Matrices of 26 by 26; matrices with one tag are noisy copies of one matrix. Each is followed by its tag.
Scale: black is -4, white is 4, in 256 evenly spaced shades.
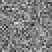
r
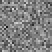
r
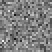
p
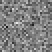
r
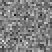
p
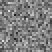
p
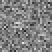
r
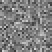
r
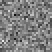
p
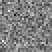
p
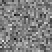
p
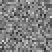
p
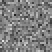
p
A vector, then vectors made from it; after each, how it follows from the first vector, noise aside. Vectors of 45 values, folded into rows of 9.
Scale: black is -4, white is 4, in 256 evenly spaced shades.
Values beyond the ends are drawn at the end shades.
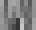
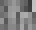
wrapped around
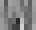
copied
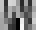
scaled up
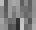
copied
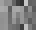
wrapped around
